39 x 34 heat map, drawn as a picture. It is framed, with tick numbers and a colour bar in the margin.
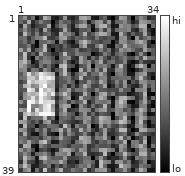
Odd patch: higher, in the middle left. Ninth with the highest average: middle left. Odd rows or columns: none. Seam: none. Stripes: upright, repeating 7 times.
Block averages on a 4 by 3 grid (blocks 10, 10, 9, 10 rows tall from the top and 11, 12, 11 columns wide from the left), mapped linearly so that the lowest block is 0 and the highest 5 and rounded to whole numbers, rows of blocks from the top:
010 / 510 / 521 / 110
